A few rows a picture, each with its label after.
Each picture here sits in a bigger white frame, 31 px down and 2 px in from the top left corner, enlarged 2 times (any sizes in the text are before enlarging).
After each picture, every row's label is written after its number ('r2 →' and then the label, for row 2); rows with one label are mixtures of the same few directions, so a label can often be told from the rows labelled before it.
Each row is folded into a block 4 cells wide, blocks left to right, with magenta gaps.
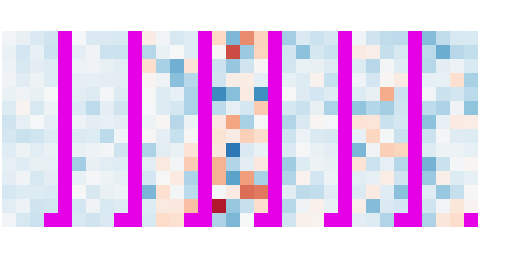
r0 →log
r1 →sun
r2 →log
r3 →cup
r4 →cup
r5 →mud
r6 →cup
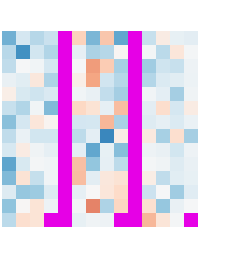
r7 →cup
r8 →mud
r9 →sun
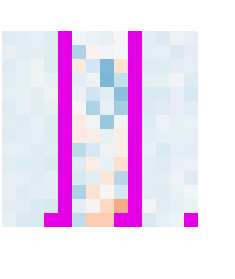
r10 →log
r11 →log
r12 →cup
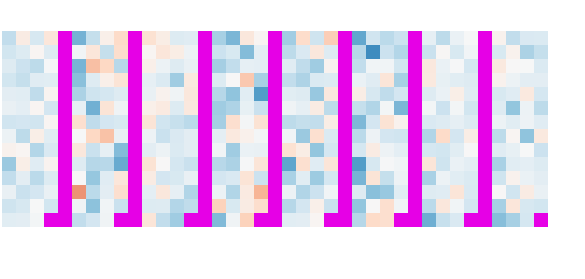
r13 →mud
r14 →log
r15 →cup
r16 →cup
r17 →mud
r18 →cup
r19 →sun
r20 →sun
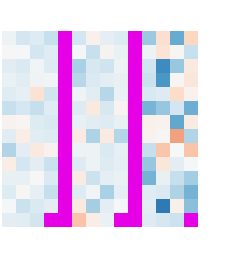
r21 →mud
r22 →sun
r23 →mud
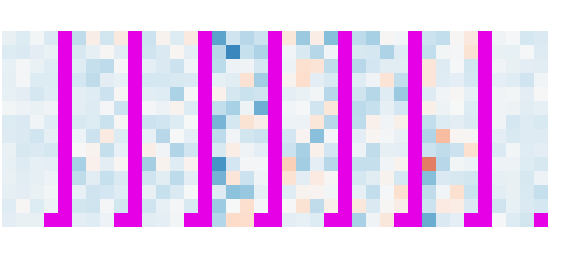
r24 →mud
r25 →mud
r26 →mud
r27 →cup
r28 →mud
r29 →cup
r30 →sun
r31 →cup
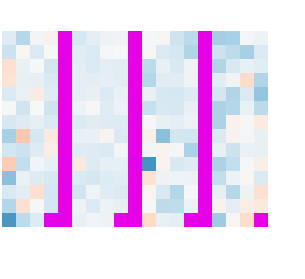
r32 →sun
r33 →sun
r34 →sun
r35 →cup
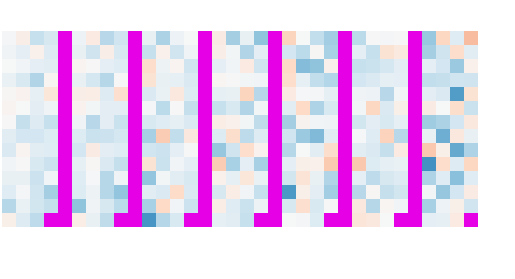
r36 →cup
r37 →cup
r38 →sun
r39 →mud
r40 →log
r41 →sun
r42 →mud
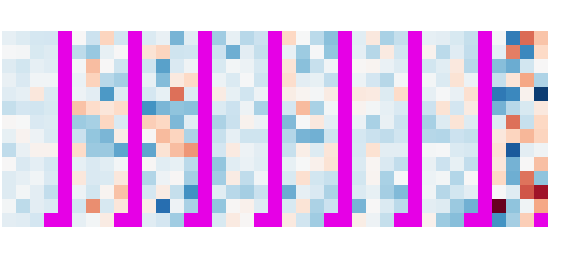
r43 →mud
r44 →mud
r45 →mud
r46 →cup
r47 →log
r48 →cup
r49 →log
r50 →cup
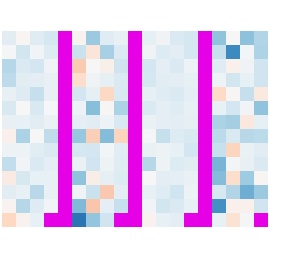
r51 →sun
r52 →sun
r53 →sun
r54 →cup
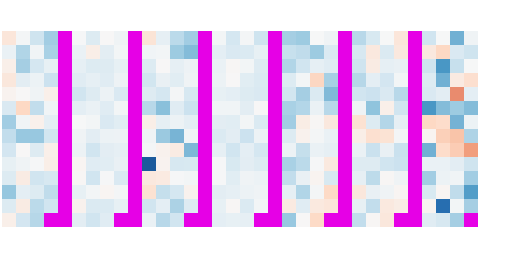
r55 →log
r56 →cup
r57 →sun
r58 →mud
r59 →cup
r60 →log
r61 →mud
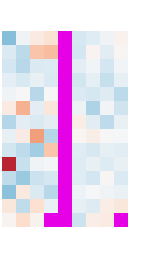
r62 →sun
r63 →log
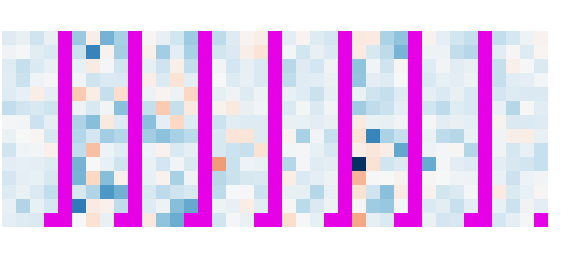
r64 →mud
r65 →cup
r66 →log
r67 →sun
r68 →sun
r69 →sun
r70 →sun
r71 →log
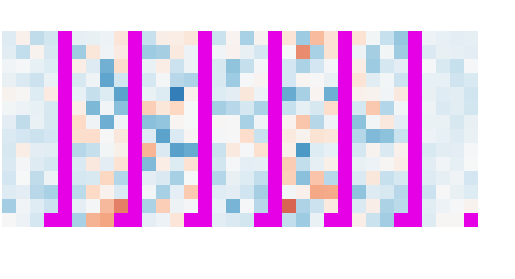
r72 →cup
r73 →log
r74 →mud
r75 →mud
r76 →cup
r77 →log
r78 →log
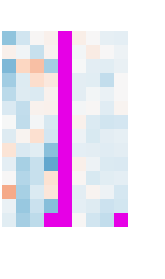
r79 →log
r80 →cup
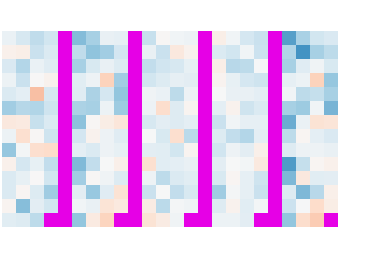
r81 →mud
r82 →cup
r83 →sun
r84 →log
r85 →cup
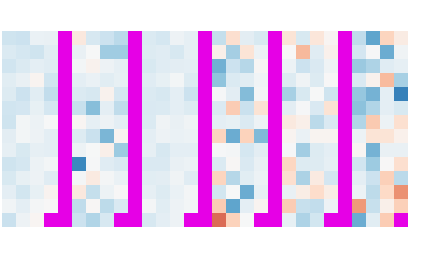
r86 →cup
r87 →sun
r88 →cup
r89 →sun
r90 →cup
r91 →cup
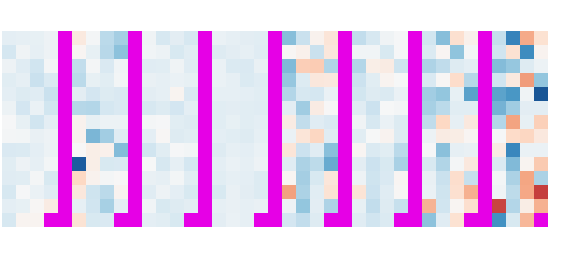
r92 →log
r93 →sun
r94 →mud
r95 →log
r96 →log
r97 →log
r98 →cup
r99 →cup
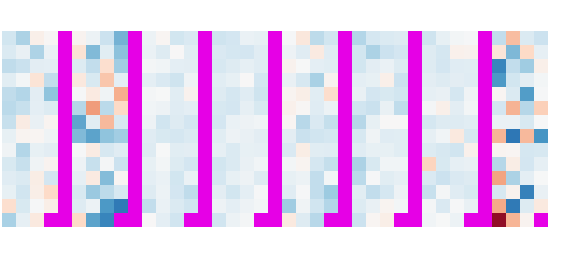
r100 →cup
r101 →log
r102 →cup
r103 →cup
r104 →cup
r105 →cup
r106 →sun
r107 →sun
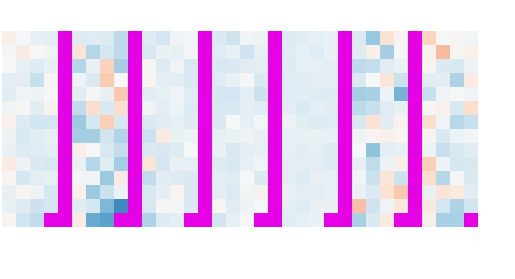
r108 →cup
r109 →log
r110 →sun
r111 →cup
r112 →log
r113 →cup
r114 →cup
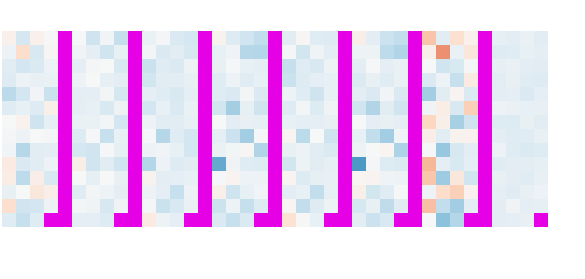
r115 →cup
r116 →mud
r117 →sun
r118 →sun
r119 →sun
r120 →sun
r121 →cup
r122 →mud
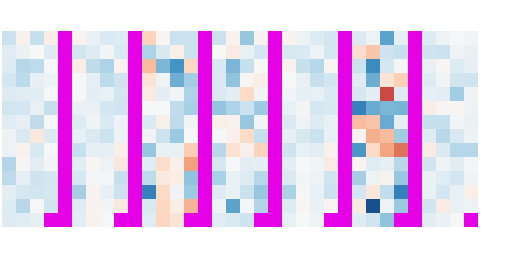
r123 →mud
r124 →log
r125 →log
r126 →mud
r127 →log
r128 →mud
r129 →mud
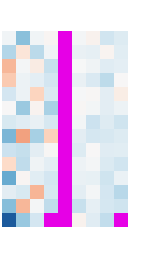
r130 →sun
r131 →cup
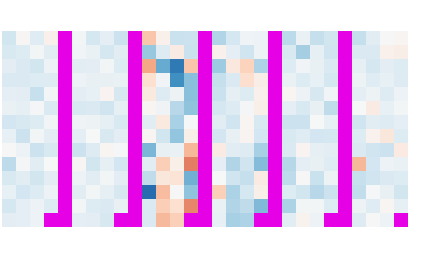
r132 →mud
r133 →mud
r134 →log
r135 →log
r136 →cup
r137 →sun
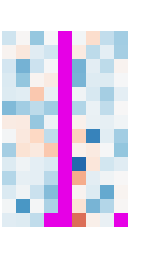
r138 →mud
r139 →sun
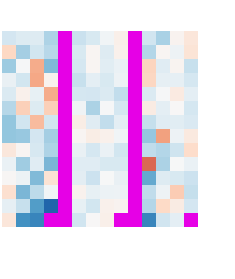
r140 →log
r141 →log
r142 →sun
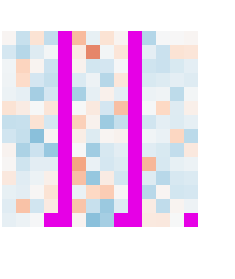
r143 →mud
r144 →cup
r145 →sun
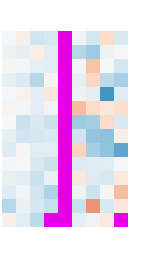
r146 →cup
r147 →mud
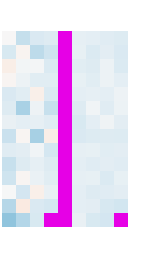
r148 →sun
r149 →log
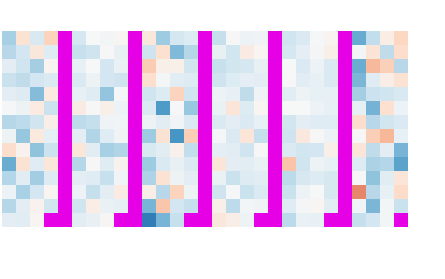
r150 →mud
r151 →mud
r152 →sun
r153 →sun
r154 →sun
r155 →log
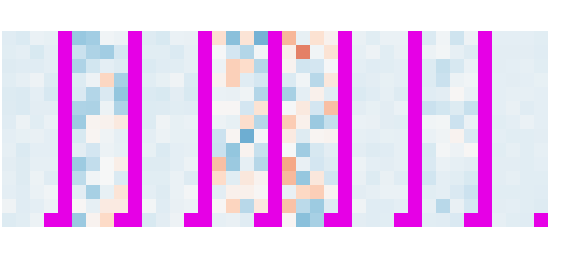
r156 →cup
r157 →cup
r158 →cup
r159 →mud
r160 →cup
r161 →cup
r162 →mud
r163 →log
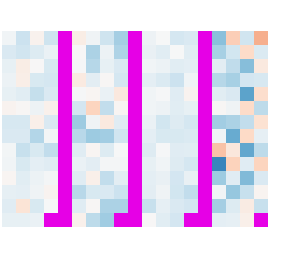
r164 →mud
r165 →log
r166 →cup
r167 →mud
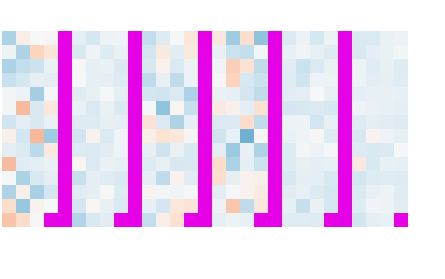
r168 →sun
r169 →sun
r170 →log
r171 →mud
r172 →mud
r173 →sun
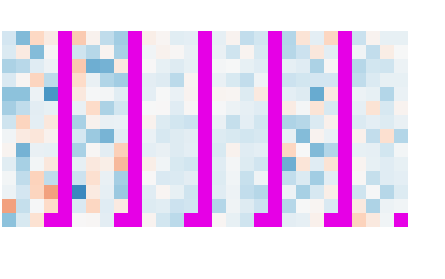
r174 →cup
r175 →log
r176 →cup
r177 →cup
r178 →mud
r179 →sun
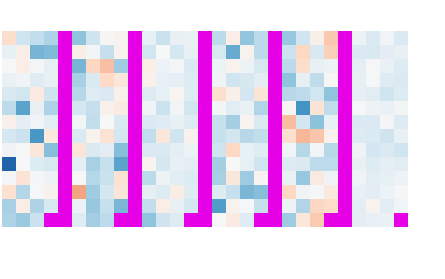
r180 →sun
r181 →log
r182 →sun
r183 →cup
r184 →log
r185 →mud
